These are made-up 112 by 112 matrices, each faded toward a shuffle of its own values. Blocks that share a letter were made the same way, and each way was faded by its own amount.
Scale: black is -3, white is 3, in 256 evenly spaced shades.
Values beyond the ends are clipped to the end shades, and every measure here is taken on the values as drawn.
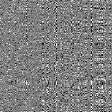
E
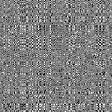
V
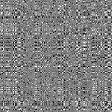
V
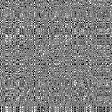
V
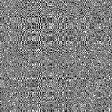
V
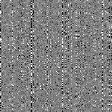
E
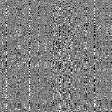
E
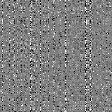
E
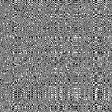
V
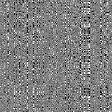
E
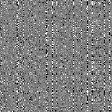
E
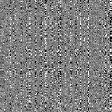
E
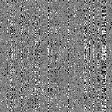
E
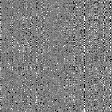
E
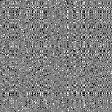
V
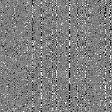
E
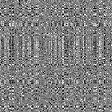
V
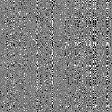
E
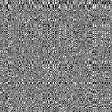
V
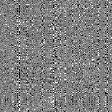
E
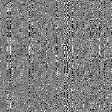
E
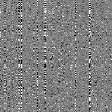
E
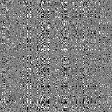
E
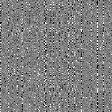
E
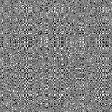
V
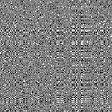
V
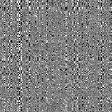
E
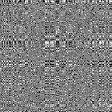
V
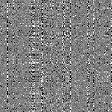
E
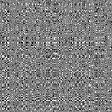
V
